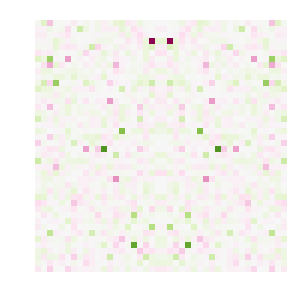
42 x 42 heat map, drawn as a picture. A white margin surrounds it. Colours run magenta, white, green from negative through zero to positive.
No regular stripes run through it. The left and right halves mirror each other. The distribution is heavy-tailed on both sides. There is no overall slope. No single row or column stands out from its neighbours. Fine speckle covers the field.
